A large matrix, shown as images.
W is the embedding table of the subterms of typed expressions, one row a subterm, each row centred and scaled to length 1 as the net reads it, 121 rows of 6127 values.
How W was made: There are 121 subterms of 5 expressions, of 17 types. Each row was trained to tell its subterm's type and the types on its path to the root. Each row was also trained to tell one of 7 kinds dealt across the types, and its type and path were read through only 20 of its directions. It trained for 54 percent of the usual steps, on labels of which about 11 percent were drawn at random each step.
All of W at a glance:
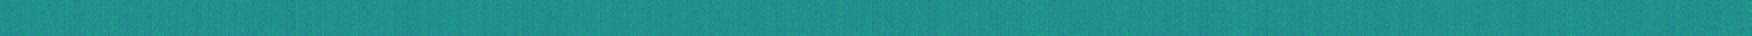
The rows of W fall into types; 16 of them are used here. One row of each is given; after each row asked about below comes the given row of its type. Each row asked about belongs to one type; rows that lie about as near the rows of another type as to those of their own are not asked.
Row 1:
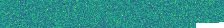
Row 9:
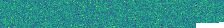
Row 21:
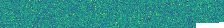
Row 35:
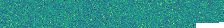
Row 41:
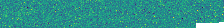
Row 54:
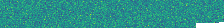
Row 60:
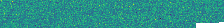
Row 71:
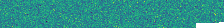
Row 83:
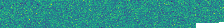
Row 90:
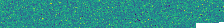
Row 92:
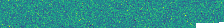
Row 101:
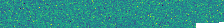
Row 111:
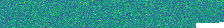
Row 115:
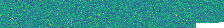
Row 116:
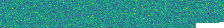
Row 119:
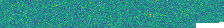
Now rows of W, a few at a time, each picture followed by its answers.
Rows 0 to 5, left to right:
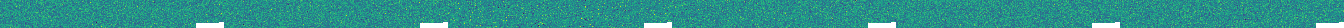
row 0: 71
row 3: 1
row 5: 90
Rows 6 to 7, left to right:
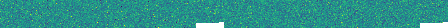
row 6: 83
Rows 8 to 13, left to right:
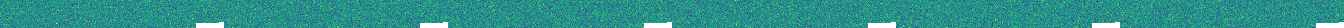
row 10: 119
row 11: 119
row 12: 111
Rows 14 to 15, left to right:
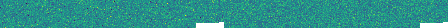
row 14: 92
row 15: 119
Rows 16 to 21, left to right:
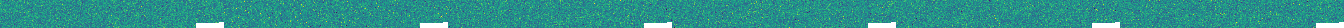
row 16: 1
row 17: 101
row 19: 83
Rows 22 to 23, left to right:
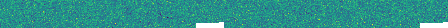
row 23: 71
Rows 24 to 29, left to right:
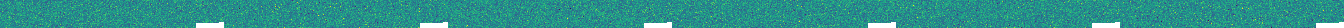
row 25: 54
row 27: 60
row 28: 83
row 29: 111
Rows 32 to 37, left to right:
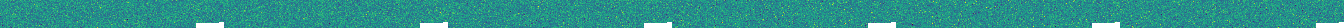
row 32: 90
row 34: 21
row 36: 54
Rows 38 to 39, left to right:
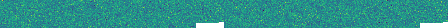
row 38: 21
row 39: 9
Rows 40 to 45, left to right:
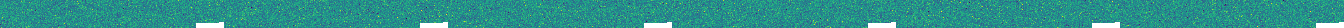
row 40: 21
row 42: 92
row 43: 60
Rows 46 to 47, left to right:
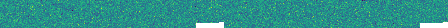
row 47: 90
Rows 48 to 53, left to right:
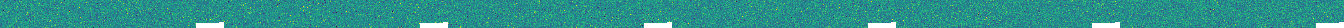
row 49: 41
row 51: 60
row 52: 119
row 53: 92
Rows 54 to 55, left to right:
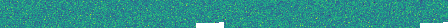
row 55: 1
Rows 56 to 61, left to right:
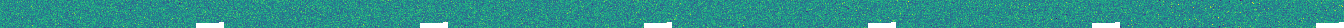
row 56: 92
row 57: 71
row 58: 119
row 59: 60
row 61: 21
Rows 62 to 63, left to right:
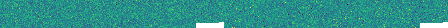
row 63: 116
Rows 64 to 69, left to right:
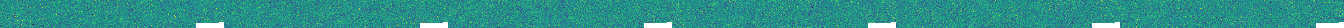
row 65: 21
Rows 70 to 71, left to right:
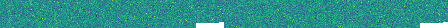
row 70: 101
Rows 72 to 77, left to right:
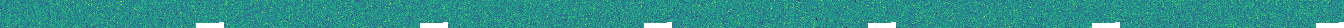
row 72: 101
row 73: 1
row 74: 83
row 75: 111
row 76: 119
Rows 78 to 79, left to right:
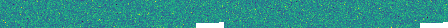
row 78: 9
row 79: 9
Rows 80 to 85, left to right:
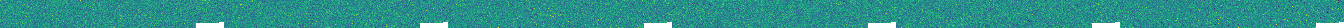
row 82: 41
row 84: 60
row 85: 41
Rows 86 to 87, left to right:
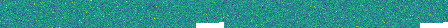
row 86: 21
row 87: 92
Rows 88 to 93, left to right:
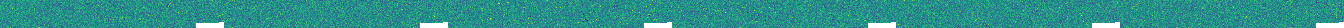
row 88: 116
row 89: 92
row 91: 115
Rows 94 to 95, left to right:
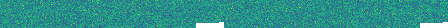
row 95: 71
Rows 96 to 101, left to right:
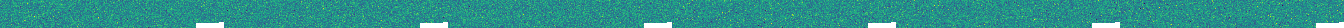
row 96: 71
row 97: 1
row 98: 71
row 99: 1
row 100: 83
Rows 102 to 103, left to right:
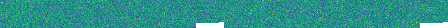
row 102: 116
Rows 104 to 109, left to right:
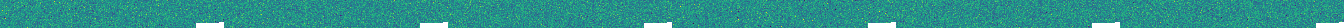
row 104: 115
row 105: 119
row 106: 54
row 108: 54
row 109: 71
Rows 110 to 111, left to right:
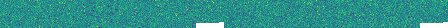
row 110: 115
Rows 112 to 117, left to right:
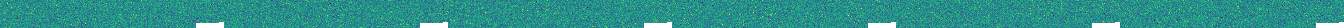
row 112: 60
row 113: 54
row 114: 9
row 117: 92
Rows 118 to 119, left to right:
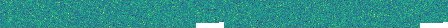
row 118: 101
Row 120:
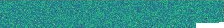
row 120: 21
